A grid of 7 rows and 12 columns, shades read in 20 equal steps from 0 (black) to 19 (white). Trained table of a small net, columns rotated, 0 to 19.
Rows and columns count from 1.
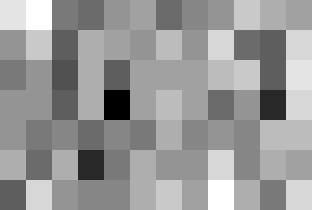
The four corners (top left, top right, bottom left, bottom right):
17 12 7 16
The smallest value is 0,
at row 4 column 5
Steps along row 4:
same down up down up up down down up down up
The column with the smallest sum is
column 5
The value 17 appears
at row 1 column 1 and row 3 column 12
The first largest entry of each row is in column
2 9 12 12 11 9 9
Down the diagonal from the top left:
17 15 6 13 10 13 15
